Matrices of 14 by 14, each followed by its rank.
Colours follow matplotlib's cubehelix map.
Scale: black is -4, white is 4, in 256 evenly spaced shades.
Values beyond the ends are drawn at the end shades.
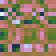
two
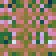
two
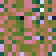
three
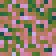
full rank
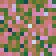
full rank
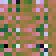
two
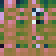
two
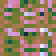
three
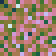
full rank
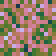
full rank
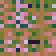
three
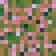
full rank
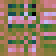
two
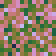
full rank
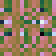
two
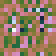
three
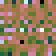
three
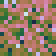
full rank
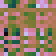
two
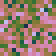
full rank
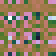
two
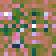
three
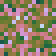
full rank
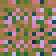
three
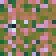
three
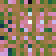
three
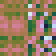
two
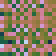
three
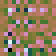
two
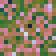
full rank
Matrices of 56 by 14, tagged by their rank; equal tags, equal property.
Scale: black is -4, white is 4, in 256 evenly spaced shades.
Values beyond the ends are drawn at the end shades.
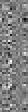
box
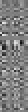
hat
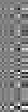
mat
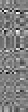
box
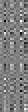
hat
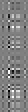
mat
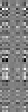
hat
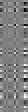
mat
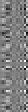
hat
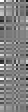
mat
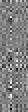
box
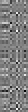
hat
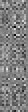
box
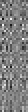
box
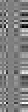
mat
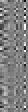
hat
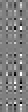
mat
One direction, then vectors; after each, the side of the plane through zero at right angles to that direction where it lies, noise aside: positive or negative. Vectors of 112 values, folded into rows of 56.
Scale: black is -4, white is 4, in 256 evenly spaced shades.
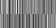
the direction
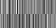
positive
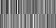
negative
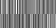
positive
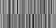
positive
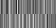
negative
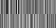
negative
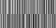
positive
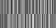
negative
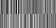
negative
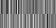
negative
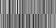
positive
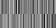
negative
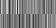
positive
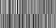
positive
